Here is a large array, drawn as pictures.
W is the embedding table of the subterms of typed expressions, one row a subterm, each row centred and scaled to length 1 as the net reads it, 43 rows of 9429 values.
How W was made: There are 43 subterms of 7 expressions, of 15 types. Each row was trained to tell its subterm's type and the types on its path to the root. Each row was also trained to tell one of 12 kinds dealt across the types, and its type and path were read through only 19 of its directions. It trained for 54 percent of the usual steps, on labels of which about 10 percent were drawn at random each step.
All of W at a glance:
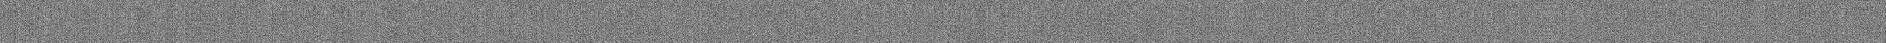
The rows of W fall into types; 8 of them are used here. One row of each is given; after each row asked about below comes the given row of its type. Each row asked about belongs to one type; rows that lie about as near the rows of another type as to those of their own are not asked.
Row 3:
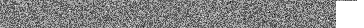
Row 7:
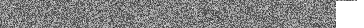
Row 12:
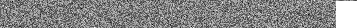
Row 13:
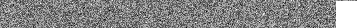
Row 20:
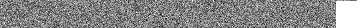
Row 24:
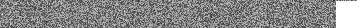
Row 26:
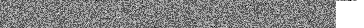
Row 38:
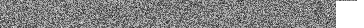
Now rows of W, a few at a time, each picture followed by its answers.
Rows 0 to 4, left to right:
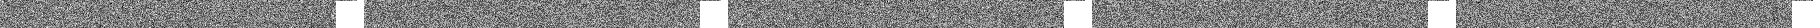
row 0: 26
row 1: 3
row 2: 13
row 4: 38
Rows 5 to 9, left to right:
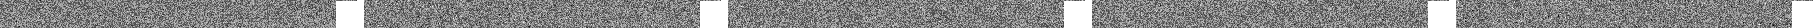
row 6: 7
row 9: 7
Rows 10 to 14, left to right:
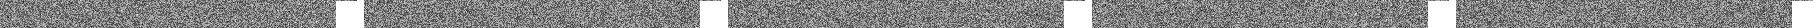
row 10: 20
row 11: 12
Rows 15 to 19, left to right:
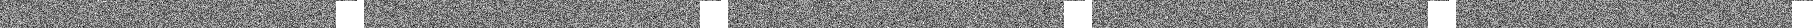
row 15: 13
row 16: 13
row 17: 38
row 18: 7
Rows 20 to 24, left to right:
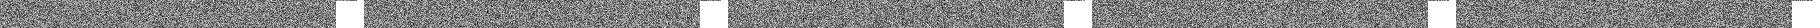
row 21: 26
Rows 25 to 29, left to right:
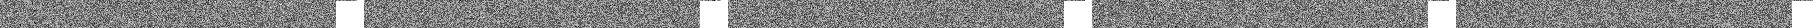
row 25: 3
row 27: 7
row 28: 20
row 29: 26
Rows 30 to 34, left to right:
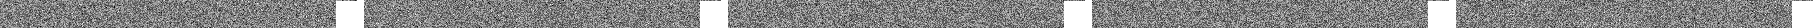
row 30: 20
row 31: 38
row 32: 7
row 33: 20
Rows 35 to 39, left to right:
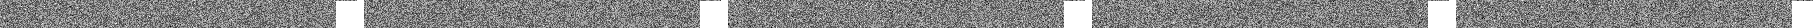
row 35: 3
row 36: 12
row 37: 13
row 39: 20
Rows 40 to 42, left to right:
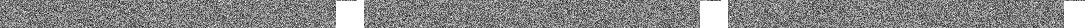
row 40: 24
